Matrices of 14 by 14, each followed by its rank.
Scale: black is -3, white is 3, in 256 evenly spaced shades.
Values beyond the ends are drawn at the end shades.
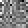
three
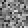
full rank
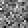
full rank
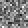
full rank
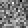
full rank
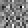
three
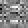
three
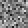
full rank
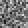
full rank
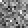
full rank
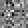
three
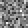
full rank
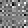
three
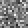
full rank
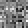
three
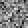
full rank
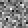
full rank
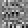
three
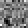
three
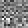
three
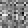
three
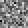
full rank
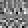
three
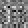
three
